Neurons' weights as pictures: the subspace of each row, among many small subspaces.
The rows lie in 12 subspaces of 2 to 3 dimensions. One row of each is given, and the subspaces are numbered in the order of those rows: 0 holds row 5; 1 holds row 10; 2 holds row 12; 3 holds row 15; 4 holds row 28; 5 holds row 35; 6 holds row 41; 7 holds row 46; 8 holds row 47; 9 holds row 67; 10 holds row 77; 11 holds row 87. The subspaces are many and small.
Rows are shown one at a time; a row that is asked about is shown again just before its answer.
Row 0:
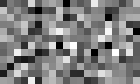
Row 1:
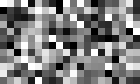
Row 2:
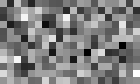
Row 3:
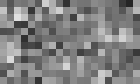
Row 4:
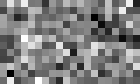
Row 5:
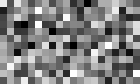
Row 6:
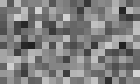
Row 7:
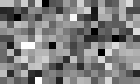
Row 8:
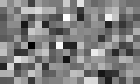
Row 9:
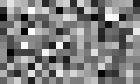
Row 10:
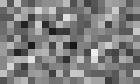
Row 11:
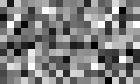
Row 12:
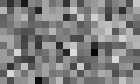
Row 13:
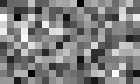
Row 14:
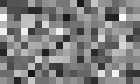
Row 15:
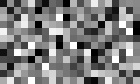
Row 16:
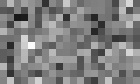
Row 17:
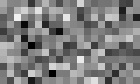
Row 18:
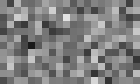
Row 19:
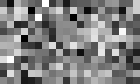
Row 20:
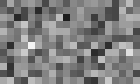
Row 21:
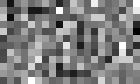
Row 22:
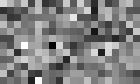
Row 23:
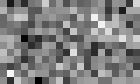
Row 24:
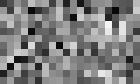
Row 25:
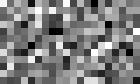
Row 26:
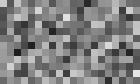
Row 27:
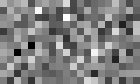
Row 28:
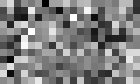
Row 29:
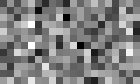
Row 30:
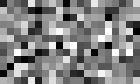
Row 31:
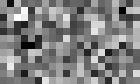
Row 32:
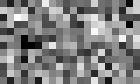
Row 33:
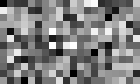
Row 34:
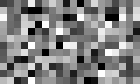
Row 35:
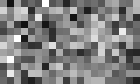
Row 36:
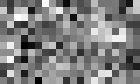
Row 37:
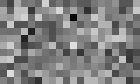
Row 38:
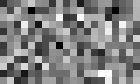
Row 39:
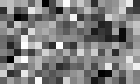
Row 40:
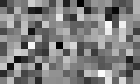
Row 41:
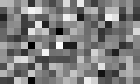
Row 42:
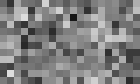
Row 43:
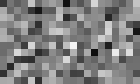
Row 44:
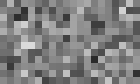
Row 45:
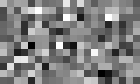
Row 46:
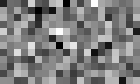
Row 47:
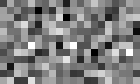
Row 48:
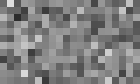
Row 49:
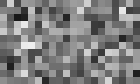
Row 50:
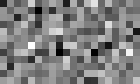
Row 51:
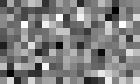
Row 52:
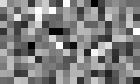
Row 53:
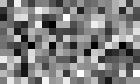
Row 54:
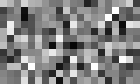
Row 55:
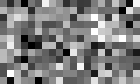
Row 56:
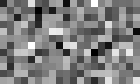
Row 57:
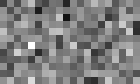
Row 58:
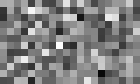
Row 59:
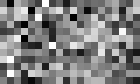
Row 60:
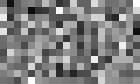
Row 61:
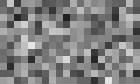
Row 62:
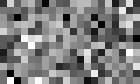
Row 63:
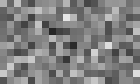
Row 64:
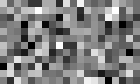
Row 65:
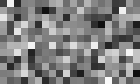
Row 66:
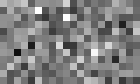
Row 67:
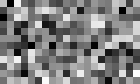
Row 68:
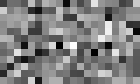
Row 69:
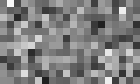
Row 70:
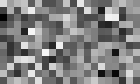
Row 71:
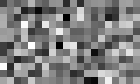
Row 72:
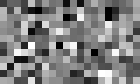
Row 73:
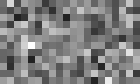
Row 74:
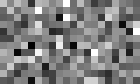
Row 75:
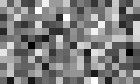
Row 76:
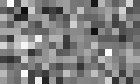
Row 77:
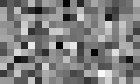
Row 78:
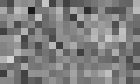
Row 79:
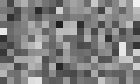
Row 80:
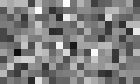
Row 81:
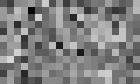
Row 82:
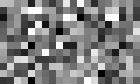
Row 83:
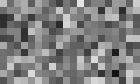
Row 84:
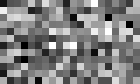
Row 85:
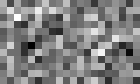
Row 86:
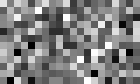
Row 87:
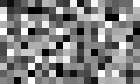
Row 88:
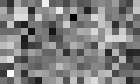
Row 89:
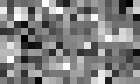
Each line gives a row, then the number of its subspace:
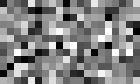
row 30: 8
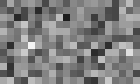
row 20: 8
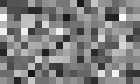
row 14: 11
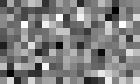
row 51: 5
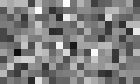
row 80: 3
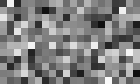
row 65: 9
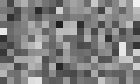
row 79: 11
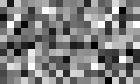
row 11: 9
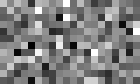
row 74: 3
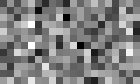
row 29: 3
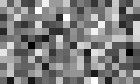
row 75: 3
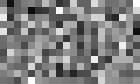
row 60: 11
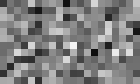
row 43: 8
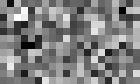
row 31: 0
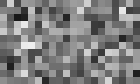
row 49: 0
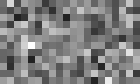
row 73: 1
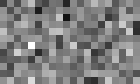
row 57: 3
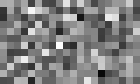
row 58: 6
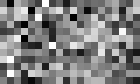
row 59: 5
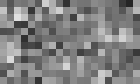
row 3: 6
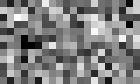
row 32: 1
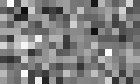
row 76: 9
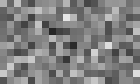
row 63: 1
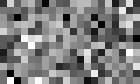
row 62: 2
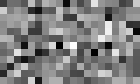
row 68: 8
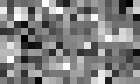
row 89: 6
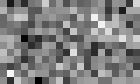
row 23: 2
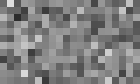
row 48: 9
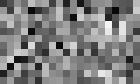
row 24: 4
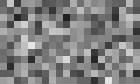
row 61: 1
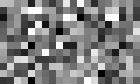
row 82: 6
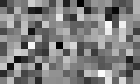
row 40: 4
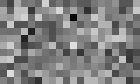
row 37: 4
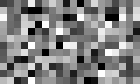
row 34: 6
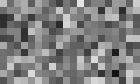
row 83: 11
